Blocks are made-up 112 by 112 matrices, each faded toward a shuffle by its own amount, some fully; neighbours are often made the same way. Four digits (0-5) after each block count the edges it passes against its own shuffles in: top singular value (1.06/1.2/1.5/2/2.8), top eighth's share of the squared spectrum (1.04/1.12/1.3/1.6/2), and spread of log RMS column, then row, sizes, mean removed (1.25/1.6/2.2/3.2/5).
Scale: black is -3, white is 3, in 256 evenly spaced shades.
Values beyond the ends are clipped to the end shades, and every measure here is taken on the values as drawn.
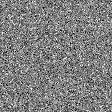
0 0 0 0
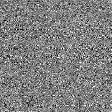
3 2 0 3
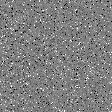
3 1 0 0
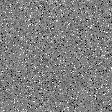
2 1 0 0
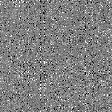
4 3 2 2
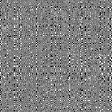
5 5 4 3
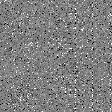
4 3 2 1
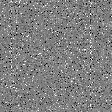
3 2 1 0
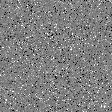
2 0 0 0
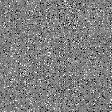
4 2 2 1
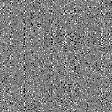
4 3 3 2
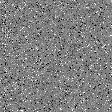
2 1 1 0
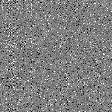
4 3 2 1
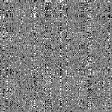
5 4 3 2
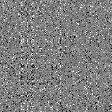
4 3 2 1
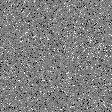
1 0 0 0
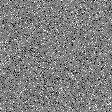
0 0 0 0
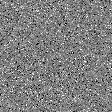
0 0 0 0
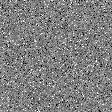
2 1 0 0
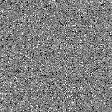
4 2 2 1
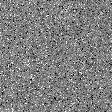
0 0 0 0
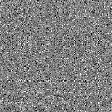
4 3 2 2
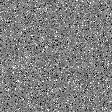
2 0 0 0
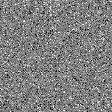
3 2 1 1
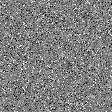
2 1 0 0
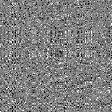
4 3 3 2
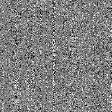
1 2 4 0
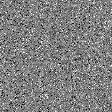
1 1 2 0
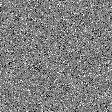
0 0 0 0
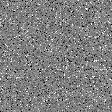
3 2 0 1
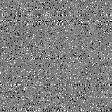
4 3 1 2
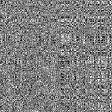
5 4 3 3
